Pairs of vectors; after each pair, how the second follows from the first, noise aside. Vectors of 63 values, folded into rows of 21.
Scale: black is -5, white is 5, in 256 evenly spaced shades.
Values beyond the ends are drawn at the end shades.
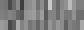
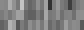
negated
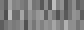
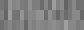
shrunk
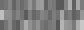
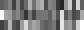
scaled up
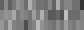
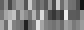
scaled up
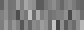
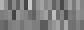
reversed
